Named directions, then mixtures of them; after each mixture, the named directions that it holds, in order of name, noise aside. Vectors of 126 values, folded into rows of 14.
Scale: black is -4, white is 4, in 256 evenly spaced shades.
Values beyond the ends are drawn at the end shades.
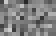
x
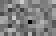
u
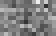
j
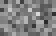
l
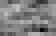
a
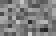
a, u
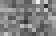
j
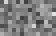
l, x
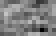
a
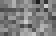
j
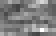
a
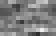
a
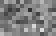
a, l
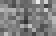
j
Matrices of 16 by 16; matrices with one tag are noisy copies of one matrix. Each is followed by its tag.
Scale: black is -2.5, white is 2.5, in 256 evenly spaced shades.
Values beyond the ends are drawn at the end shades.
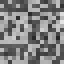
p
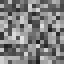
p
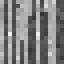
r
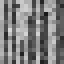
r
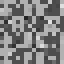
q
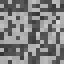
p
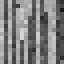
r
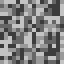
q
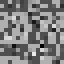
p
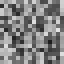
q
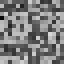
p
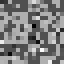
p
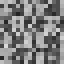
q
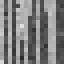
r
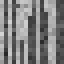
r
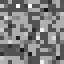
p
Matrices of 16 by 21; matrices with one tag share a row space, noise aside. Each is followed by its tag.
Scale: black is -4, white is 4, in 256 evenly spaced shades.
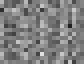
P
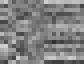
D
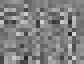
P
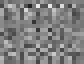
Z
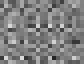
Z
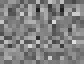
Z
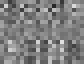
Z
